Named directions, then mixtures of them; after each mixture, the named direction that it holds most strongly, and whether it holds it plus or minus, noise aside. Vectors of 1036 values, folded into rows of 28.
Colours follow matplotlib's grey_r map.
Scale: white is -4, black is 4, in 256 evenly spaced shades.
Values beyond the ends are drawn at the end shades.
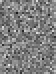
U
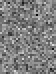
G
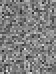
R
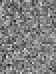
U, minus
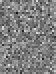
U, plus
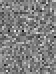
U, plus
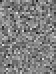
U, minus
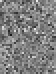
U, plus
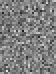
R, plus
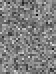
G, plus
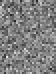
U, minus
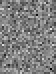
U, minus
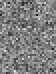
G, plus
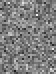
G, minus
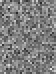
U, plus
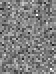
G, minus
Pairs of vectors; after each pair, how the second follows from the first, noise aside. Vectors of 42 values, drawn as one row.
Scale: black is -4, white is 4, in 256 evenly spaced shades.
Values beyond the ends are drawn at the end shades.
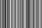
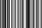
scaled up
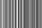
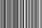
reversed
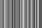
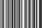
scaled up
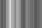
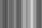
reversed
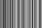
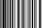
scaled up
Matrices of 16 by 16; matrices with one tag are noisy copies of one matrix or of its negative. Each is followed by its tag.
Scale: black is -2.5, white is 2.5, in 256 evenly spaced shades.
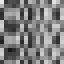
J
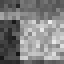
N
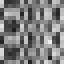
J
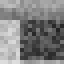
N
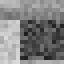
N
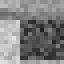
N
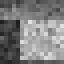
N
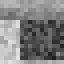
N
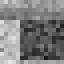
N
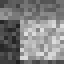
N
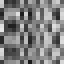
J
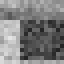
N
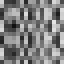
J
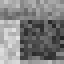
N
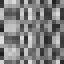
J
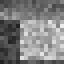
N
